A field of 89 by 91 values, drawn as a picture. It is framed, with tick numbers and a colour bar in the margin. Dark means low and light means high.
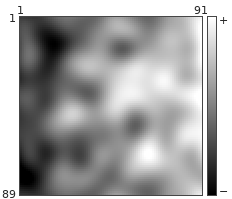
The middle right is the ninth with the highest average. There are no lone odd cells. There is an overall slope up to the right. There are no regular stripes.
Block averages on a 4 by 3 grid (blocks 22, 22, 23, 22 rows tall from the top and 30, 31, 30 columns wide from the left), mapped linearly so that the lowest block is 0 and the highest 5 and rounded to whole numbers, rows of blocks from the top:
0 2 4
1 4 5
1 3 4
0 2 4
